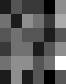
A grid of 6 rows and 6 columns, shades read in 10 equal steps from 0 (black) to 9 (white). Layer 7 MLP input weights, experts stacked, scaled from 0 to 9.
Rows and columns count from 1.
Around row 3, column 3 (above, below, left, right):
5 4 4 3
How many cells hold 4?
7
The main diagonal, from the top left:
1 1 3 1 4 3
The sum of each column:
15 22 20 16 10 31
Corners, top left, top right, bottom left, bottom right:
1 5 1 3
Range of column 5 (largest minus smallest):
4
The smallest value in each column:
1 1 1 1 0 3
